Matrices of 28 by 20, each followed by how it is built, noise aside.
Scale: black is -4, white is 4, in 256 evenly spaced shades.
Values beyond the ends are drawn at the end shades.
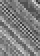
Toeplitz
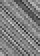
Toeplitz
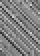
Toeplitz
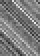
Toeplitz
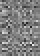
low rank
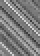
Toeplitz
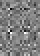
low rank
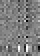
low rank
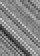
Toeplitz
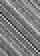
Toeplitz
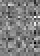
low rank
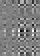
low rank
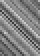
Toeplitz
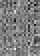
low rank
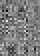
low rank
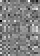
low rank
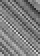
Toeplitz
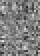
low rank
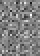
low rank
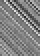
Toeplitz
